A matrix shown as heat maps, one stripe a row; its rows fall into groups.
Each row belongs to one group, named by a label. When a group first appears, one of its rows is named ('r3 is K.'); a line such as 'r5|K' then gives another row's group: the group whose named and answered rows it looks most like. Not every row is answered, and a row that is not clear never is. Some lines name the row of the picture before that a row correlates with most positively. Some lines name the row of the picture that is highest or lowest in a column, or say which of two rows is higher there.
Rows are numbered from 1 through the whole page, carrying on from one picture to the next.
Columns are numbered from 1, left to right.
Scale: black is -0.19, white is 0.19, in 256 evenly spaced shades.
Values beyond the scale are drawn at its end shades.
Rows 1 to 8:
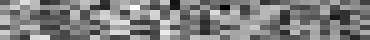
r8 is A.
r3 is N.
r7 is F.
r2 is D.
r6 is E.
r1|E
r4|N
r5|F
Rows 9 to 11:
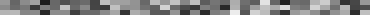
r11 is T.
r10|D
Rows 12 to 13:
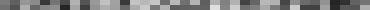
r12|N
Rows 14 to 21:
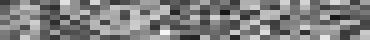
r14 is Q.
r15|E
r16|D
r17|N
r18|E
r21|Q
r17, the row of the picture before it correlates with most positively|12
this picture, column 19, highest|18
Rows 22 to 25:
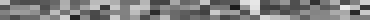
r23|E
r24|T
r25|D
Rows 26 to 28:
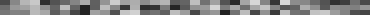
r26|E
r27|T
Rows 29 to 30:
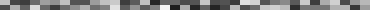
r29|Q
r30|D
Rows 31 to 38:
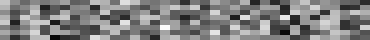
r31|A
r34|Q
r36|F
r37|T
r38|A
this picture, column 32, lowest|34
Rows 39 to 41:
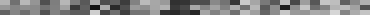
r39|Q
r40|T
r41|Q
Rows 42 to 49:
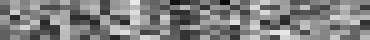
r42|D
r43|E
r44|D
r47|E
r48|D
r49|Q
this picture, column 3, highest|47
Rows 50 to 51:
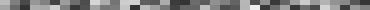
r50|A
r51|Q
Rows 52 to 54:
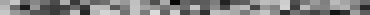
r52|D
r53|A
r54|N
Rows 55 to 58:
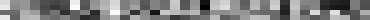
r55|N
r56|N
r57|F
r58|T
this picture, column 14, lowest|57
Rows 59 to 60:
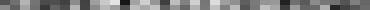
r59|N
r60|N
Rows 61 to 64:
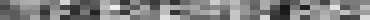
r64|F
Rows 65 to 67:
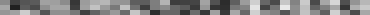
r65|Q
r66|Q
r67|T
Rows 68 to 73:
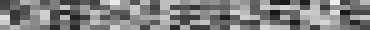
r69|D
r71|Q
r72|A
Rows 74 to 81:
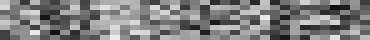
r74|A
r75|N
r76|E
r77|F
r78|A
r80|E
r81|F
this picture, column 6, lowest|80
